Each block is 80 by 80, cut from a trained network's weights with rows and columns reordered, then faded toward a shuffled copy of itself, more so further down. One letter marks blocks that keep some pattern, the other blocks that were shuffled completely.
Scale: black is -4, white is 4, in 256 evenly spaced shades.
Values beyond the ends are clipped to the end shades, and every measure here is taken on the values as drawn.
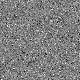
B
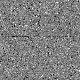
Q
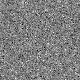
Q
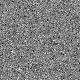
B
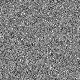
Q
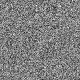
Q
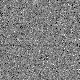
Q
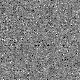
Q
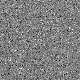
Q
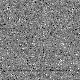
Q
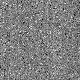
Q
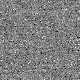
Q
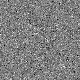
B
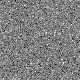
B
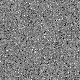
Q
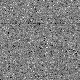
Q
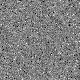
B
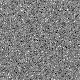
B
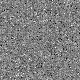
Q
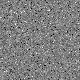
B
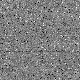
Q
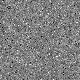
B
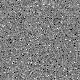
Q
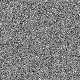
B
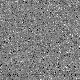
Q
